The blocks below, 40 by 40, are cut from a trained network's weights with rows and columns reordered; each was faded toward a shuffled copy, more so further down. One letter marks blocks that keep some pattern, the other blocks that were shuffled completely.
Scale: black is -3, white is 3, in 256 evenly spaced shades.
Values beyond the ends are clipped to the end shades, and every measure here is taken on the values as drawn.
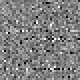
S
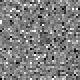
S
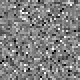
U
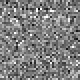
S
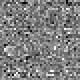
S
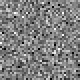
U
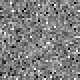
U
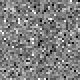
U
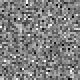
U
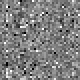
S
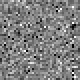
S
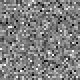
U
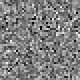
S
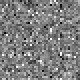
S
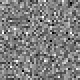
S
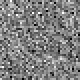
U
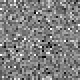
S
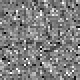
S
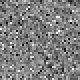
U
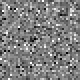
S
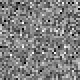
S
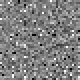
S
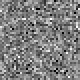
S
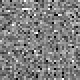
S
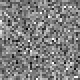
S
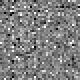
S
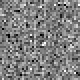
S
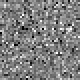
U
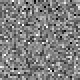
U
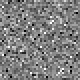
U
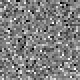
U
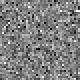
U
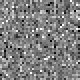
S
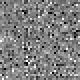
S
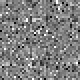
S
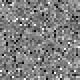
U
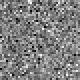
U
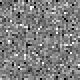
U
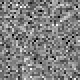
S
